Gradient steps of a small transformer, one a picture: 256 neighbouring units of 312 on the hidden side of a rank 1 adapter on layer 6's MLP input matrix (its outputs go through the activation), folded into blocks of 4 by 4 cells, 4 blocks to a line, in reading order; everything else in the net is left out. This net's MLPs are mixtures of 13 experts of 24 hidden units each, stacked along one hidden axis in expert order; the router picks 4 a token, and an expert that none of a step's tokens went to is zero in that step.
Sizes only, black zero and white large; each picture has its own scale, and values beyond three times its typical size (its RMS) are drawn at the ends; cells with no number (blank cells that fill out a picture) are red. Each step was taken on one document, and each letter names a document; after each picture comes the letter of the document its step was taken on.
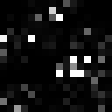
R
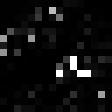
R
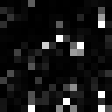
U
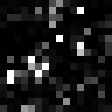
U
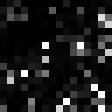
U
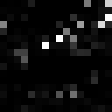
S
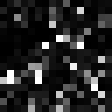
U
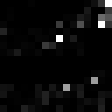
S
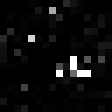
R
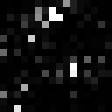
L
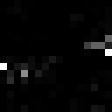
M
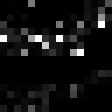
S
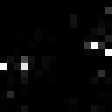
M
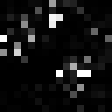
R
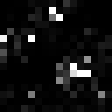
R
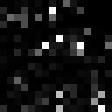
U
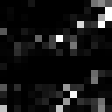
S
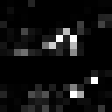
S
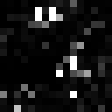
L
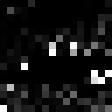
S
